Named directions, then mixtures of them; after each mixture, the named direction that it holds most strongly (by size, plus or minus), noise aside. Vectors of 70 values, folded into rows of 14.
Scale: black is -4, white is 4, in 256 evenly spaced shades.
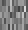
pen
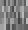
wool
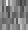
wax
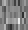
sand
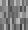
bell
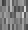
pen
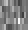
sand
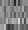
sand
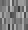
pen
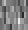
sand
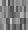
bell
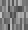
pen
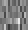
sand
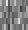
bell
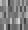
bell
